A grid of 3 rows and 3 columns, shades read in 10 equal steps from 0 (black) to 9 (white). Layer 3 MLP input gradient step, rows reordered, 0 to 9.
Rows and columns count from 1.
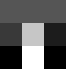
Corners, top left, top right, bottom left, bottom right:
3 3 0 0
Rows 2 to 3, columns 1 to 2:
2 7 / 0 9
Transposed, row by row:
3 2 0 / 3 7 9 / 3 1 0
